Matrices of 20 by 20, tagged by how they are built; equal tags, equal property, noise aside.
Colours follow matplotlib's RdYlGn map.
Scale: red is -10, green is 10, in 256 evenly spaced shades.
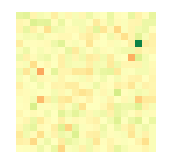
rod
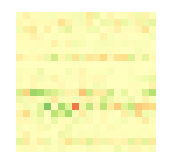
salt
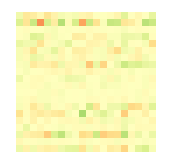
salt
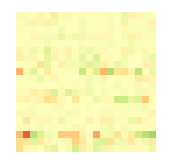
salt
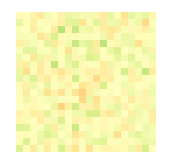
rod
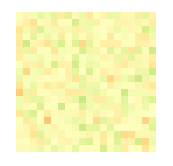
rod
